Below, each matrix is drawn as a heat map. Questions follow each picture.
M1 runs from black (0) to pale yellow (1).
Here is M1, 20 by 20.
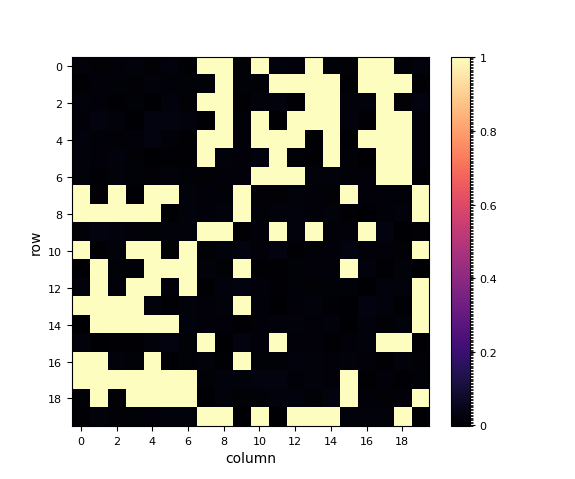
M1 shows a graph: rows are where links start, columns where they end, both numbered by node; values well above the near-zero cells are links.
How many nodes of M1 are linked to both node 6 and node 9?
1
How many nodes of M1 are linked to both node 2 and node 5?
3
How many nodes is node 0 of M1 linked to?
6
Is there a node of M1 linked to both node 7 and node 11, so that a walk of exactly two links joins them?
yes
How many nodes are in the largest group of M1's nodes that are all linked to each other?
2
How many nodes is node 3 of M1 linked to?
7
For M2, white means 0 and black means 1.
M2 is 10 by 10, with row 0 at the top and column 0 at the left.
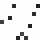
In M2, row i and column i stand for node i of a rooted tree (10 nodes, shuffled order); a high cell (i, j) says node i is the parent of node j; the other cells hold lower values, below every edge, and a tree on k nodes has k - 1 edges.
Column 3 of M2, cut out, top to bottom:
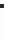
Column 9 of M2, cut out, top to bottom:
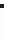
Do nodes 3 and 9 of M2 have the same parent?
yes
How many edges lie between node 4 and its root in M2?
2
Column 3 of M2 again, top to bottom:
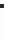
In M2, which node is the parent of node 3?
1
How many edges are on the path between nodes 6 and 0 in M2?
6
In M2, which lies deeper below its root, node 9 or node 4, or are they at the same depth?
node 4
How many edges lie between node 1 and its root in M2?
0
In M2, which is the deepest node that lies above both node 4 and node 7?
9
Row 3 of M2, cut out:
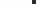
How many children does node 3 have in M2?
1
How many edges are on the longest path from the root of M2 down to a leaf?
4
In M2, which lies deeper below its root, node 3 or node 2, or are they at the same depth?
node 2
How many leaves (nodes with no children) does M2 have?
3
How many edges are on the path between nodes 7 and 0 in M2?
7
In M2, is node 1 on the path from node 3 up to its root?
yes
